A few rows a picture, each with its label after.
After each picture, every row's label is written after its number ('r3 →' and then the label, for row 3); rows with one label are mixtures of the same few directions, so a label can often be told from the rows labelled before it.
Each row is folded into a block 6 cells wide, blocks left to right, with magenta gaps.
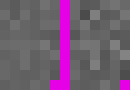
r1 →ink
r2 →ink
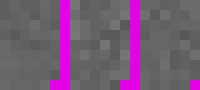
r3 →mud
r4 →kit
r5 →ink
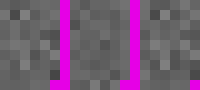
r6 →ink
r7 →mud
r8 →ink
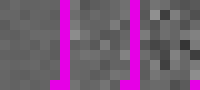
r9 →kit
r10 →kit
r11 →ink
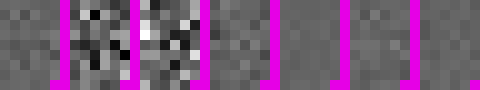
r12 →ink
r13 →ink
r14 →kit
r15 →kit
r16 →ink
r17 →ink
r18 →kit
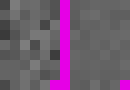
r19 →kit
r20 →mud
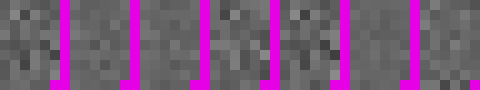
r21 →ink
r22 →kit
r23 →kit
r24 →ink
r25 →ink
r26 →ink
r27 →mud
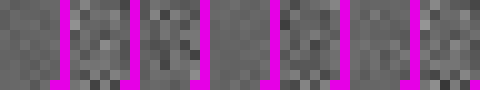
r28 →mud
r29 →mud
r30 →ink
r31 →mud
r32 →mud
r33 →ink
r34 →mud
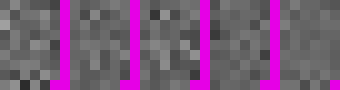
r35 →mud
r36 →ink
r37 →ink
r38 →kit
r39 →mud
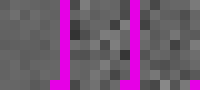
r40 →ink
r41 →kit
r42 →mud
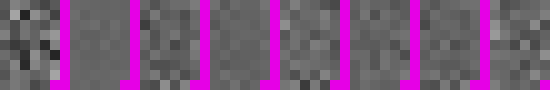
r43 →ink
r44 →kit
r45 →mud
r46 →mud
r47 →mud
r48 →ink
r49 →mud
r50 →kit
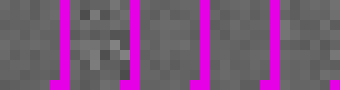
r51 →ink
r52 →ink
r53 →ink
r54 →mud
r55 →kit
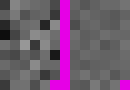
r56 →kit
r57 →mud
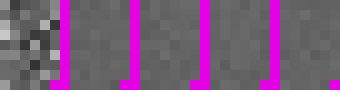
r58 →kit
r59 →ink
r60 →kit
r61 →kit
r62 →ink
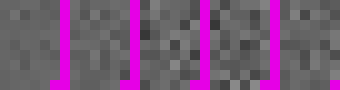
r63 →ink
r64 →ink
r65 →kit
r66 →mud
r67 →ink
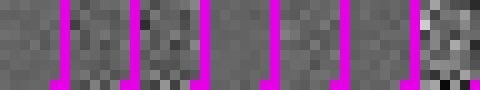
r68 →kit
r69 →mud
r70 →mud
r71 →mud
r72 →kit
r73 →kit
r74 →mud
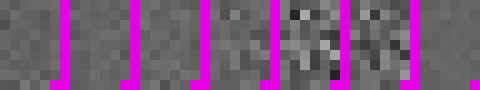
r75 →mud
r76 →kit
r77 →mud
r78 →ink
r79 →ink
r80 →ink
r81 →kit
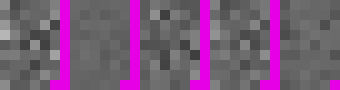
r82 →kit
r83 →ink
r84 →ink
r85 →kit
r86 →kit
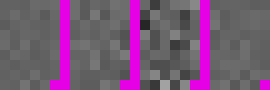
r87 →mud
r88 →ink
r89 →mud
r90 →mud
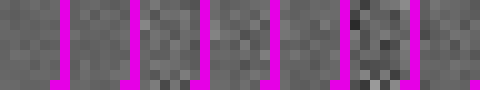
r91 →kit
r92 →ink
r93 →mud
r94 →kit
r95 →kit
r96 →mud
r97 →kit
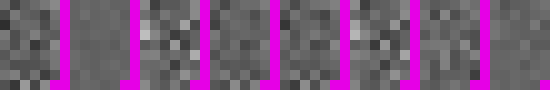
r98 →mud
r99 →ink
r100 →kit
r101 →mud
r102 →mud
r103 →kit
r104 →ink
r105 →kit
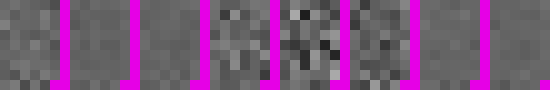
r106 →mud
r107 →mud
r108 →mud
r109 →ink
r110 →ink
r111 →mud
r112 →mud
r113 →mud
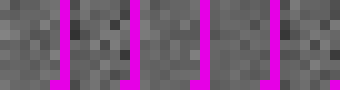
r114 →kit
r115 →kit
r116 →kit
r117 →kit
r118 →kit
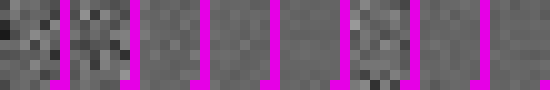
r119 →kit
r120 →ink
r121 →kit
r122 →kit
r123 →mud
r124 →mud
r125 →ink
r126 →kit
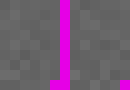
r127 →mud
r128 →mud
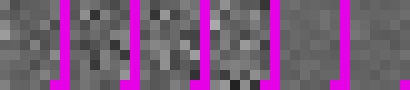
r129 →kit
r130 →ink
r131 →ink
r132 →mud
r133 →mud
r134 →kit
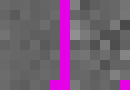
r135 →kit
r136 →kit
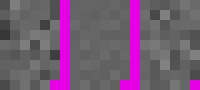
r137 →kit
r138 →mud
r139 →ink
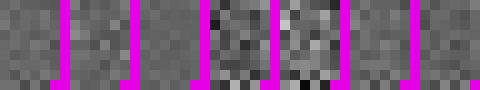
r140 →mud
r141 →kit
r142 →mud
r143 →mud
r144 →mud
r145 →mud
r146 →mud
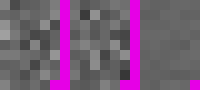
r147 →kit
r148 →ink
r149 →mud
